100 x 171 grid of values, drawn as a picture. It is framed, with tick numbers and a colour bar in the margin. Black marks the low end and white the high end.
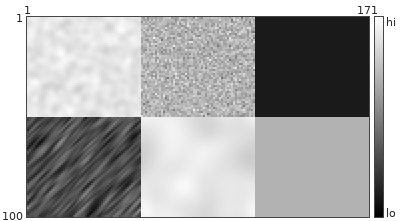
The table splits into 2 rows of 3 panels. Panel 1,1: very high, blotchy, faint in contrast. Panel 1,2: high, fine-grained. Panel 1,3: very low, flat. Panel 2,1: low, slanting up to the right. Panel 2,2: very high, smooth, faint in contrast. Panel 2,3: high, flat.
